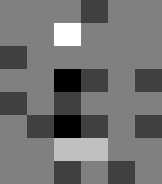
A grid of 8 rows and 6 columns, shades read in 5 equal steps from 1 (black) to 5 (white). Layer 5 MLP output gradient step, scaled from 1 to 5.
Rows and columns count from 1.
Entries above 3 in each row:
0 1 0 0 0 0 2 0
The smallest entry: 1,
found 2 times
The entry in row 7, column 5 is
3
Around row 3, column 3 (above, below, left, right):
5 1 3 3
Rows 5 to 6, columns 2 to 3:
3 2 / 2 1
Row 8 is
3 3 2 3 2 3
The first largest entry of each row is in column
1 3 2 1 2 1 3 1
